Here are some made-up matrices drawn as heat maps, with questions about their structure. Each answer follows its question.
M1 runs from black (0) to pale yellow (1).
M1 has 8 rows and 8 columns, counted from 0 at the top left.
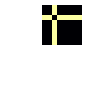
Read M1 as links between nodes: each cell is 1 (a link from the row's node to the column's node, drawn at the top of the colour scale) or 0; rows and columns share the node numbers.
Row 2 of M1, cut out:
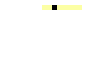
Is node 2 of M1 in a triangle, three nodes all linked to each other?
no
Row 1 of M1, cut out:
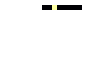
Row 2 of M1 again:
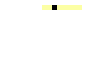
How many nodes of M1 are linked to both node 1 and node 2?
0
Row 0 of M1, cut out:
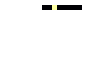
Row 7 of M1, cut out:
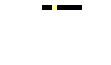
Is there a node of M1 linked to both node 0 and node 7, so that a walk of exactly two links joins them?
yes
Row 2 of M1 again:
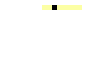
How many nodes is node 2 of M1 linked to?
7
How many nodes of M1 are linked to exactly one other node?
7
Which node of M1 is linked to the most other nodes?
node 2
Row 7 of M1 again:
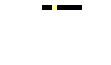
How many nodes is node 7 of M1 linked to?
1
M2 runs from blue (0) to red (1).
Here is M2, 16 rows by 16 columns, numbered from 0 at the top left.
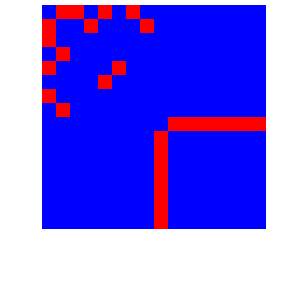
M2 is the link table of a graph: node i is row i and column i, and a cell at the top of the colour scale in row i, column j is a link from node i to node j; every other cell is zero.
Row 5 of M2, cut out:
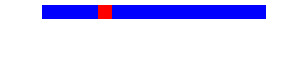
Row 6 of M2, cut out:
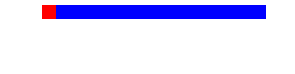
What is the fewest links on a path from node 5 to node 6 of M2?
3
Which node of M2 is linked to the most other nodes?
node 8
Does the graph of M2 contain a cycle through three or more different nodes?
no
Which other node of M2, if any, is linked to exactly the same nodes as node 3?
node 7
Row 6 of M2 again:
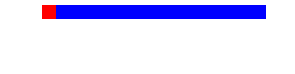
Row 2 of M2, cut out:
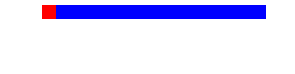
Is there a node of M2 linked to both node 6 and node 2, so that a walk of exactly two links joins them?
yes
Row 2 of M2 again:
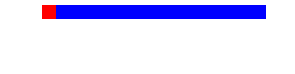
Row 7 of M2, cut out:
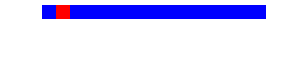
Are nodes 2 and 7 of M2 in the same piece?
yes
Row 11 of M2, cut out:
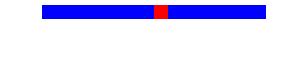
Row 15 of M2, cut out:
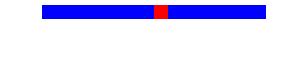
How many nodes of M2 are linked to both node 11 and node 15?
1
